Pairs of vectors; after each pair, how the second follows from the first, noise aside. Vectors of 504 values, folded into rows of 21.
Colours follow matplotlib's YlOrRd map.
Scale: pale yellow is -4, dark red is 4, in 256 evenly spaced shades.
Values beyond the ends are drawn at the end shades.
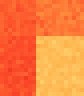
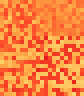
sign-scrambled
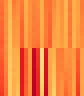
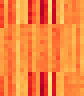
wrapped around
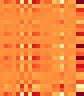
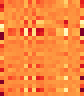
wrapped around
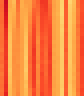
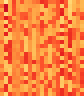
sign-scrambled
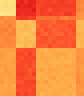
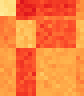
copied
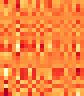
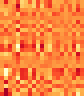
copied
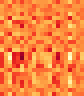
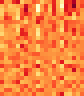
wrapped around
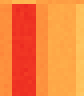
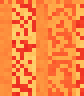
sign-scrambled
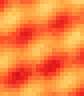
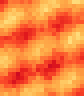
copied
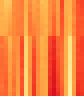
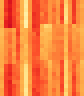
wrapped around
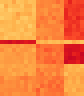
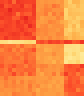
negated
